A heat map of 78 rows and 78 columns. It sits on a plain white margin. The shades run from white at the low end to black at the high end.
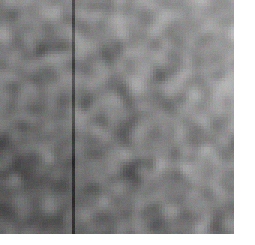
Mirror symmetry: none. Odd lines: column 25. Ninth with the highest average: bottom left. Slope: up to the bottom left.
